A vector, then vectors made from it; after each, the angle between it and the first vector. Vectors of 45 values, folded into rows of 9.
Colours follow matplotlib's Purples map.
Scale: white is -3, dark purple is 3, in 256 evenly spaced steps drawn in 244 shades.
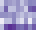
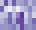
orthogonal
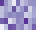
orthogonal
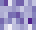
partly opposed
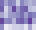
nearly opposite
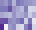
partly opposed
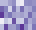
partly aligned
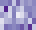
partly aligned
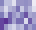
partly opposed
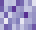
orthogonal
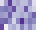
partly opposed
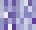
orthogonal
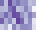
partly opposed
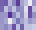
orthogonal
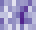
partly opposed
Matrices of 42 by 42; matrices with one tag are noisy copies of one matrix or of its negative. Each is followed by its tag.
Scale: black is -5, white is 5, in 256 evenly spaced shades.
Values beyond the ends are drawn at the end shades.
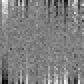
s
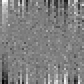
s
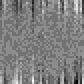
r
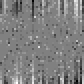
r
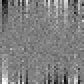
s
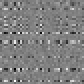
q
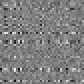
q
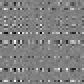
q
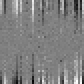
r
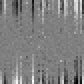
r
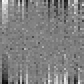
s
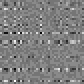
q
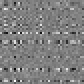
q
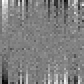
s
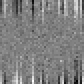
r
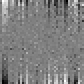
s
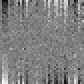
s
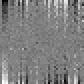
s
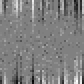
r
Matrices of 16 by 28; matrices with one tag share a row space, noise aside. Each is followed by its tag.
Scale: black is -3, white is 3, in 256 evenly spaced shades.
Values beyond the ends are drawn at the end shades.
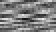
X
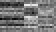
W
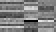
W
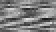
X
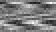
X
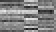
W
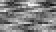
X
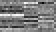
W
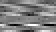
X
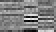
W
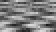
X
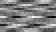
X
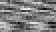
X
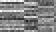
W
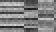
W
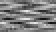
X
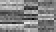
W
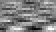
X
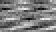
X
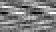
X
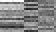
W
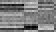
W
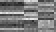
W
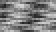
X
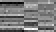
W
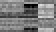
W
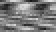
X
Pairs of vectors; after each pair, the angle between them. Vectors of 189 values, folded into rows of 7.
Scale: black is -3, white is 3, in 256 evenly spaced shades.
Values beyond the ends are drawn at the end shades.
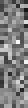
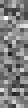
orthogonal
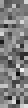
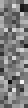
orthogonal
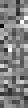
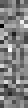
nearly parallel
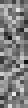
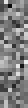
partly opposed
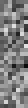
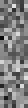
orthogonal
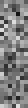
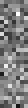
nearly opposite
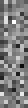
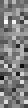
nearly parallel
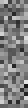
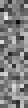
partly aligned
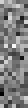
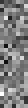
nearly opposite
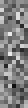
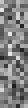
nearly parallel
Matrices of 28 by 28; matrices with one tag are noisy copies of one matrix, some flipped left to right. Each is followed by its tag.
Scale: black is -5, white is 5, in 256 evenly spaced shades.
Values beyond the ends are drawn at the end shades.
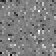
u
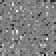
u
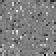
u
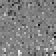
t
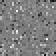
u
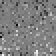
t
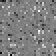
u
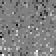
t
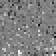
t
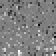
t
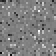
u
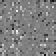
u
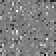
u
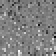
t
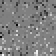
t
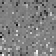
t
